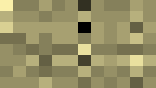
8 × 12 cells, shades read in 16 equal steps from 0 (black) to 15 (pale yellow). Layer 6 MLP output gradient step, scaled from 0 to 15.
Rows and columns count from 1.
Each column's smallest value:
7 7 7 6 7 7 0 8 8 7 6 8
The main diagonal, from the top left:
15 9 10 8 7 11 11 9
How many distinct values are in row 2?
3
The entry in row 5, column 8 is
8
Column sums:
81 70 72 68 72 73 58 74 70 72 77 73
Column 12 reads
9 9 10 9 8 11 8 9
